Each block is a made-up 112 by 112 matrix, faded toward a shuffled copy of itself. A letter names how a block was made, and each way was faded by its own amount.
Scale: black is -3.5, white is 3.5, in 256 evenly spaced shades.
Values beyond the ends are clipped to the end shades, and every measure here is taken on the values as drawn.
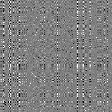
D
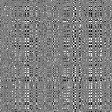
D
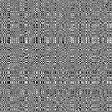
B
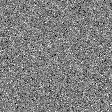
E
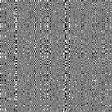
D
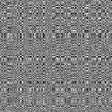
B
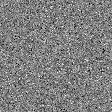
E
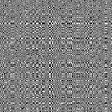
B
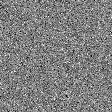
E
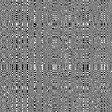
D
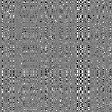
D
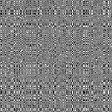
B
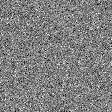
E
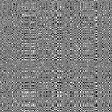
B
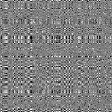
B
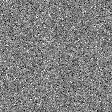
E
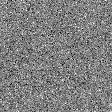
E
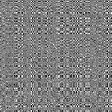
B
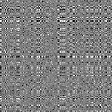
B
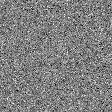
E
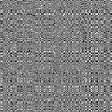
B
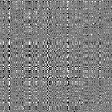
D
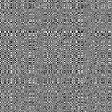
B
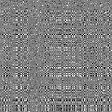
B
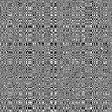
B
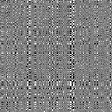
D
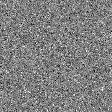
E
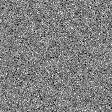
E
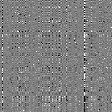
D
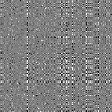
D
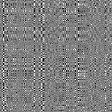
D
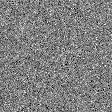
E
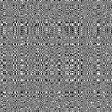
B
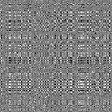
B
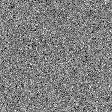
E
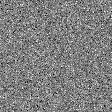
E
